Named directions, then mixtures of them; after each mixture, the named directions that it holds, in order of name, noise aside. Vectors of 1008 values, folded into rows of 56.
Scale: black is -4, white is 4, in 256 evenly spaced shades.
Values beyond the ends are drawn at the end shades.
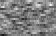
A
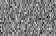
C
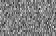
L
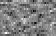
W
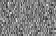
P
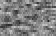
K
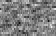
K, W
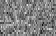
C, K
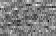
A, K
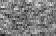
A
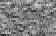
A, P, W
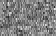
K, P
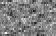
W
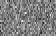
C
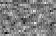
W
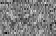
C, P, W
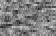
K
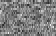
K, L, W
